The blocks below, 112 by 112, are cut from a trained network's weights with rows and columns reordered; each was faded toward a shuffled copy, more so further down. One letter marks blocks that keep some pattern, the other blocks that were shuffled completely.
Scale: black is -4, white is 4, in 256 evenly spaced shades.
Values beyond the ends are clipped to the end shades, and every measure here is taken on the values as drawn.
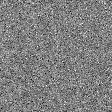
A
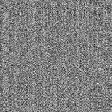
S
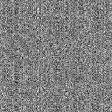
S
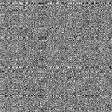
S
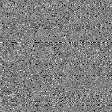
S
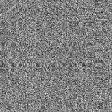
S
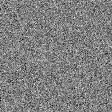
A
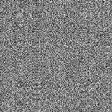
S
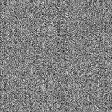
S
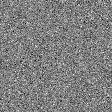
A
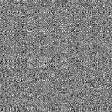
S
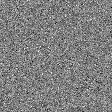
A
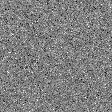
A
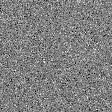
A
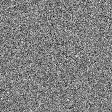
A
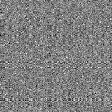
S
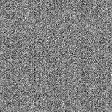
S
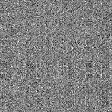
S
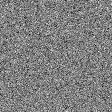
A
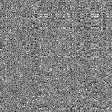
S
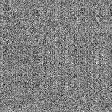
S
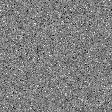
A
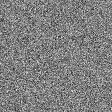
A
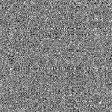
S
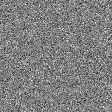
A
